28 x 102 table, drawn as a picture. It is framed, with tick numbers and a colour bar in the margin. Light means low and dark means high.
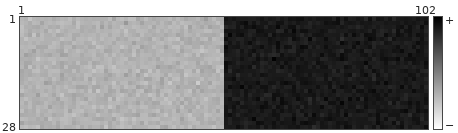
The table splits into one row of 2 panels. Panel 1,1: low, fine-grained, faint in contrast. Panel 1,2: very high, fine-grained, faint in contrast.
